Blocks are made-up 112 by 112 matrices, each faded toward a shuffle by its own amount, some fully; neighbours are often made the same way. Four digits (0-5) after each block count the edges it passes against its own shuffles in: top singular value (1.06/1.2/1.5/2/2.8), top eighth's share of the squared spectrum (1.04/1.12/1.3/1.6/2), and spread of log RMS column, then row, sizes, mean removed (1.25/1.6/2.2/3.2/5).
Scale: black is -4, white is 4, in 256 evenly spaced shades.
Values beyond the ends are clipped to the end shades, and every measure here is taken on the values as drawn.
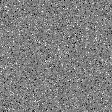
0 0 0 0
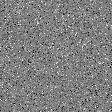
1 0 0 0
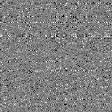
4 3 2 3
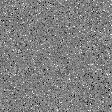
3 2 0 0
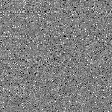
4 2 1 1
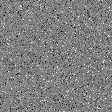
2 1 0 0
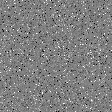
2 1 0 0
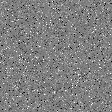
1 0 0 0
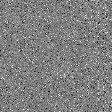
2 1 1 0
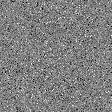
0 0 0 0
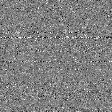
2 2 0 3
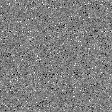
1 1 0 2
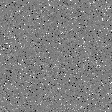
0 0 0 0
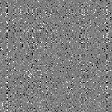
5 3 3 2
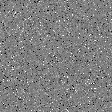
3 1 0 0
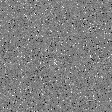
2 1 0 0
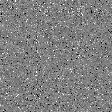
3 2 1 1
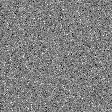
1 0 0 0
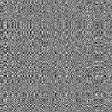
5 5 4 4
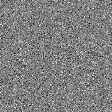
3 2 1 0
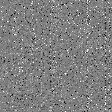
2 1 2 0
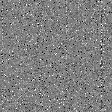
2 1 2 0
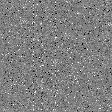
2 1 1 0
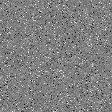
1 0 1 0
